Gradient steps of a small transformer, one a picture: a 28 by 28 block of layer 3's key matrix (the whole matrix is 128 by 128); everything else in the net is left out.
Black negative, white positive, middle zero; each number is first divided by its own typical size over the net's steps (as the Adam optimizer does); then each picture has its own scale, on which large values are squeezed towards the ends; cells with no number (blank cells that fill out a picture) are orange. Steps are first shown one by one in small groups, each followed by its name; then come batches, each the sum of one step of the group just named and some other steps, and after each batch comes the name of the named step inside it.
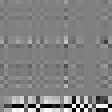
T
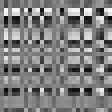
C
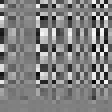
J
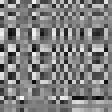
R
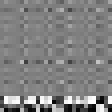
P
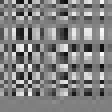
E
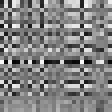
J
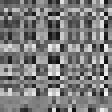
C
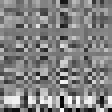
P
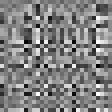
T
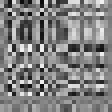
E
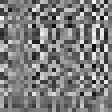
J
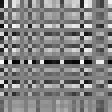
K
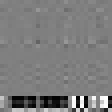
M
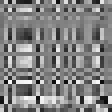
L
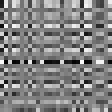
K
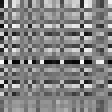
K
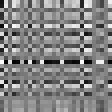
K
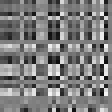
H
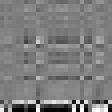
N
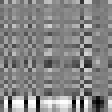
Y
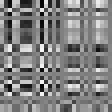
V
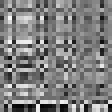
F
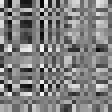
V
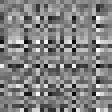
F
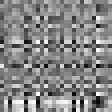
Y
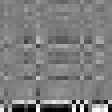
N
